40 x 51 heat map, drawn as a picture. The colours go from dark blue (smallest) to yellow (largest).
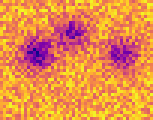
No row or column stands out. There are three dips. On average the colour sits 70% of the way up the scale. The ninth with the lowest average is the middle left.
